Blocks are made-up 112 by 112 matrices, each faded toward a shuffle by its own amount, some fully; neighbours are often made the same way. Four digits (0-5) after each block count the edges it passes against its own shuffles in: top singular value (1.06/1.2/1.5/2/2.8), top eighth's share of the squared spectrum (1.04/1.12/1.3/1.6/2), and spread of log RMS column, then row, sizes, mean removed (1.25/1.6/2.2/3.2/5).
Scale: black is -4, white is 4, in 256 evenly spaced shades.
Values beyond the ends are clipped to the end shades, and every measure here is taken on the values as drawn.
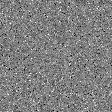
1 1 0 0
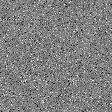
0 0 0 0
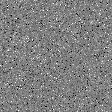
0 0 0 0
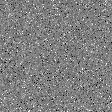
0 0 0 0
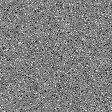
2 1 0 0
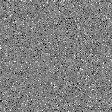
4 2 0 1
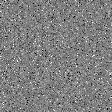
3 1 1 0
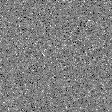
3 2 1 0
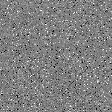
3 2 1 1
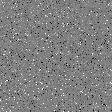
0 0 0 0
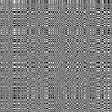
5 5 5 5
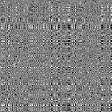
5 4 3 4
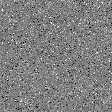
2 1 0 0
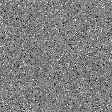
1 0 0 0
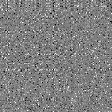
4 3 1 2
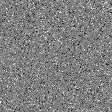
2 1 0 0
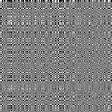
5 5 4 4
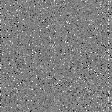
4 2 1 0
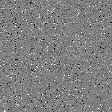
3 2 1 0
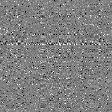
4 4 2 3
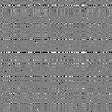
5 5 2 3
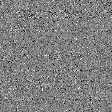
1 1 0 2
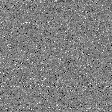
1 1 0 1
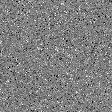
0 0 0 0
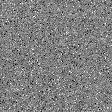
0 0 0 0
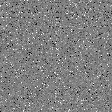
3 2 0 0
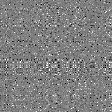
4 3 2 2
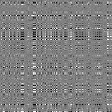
5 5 4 4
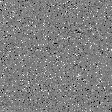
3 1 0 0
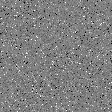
2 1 0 0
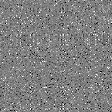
4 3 2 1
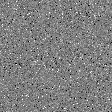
0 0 0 0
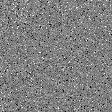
0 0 1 0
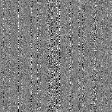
2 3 4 0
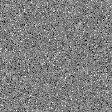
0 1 2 0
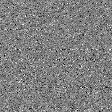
1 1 0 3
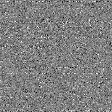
1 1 0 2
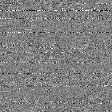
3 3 0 4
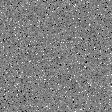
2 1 0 0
